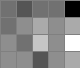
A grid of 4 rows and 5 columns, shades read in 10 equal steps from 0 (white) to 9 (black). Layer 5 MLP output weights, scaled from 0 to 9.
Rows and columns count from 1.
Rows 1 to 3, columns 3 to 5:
5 5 9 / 3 4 3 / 2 4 0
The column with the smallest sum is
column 5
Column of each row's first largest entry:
5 1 2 3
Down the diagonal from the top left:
5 4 2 4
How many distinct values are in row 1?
3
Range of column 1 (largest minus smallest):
1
